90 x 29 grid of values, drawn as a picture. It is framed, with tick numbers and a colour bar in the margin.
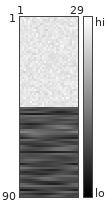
The table splits into 2 rows of 1 panel. Panel 1,1: very high, fine-grained, faint in contrast. Panel 2,1: low, streaked across.
